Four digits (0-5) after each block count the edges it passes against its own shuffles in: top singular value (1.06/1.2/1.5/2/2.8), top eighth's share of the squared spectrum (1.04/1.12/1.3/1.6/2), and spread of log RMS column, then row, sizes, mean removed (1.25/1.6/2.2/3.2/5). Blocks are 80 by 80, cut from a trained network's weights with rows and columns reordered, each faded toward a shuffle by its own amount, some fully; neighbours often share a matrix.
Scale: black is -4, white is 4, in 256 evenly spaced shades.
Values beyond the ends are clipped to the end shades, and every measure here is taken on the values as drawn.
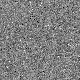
0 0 0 0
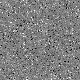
0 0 0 0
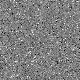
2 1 0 0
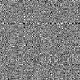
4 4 2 3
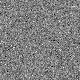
0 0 0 0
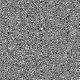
3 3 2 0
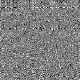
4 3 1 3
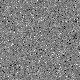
1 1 0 0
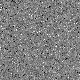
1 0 0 0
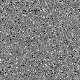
2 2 0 1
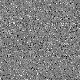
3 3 0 2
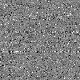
3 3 0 2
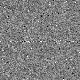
2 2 0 1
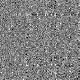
3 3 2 2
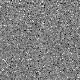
2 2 1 1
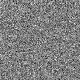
2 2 0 1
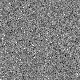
0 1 0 0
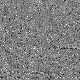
2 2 0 1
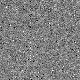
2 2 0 0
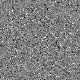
2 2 0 1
